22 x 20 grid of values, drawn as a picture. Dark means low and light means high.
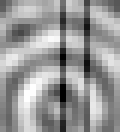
Slope: none. Rings: centred on the bottom middle. Ninth with the lowest average: bottom middle. Odd lines: columns 11 and 15.
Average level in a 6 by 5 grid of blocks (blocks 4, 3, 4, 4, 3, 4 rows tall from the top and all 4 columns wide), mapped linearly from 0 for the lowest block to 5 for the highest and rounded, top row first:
3 4 2 2 3
1 3 4 1 3
5 4 1 2 4
2 5 3 3 2
3 5 0 3 3
2 3 1 2 2
